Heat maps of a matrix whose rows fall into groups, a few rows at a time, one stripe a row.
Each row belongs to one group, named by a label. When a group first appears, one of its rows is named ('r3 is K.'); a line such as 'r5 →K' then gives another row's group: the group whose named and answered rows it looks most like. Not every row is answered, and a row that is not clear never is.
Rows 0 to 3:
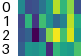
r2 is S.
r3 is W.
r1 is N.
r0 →S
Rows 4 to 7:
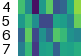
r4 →N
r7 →N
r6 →W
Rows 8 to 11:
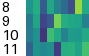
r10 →N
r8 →N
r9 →S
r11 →W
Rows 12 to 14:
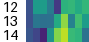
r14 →S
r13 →S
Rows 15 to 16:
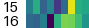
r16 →S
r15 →W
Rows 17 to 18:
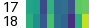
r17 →N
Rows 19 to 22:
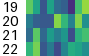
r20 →S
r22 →W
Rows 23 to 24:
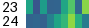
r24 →S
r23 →W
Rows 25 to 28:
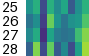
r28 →N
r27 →N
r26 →N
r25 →N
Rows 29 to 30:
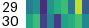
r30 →W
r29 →S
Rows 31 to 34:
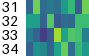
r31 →W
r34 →S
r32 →N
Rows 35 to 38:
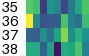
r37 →S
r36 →W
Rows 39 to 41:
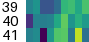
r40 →S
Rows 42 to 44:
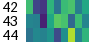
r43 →S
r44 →W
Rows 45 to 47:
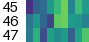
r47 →N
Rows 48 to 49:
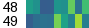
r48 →W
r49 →S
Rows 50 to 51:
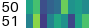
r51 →N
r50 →W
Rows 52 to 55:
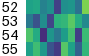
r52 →W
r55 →W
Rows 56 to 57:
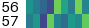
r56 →S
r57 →N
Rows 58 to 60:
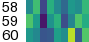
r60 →W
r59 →N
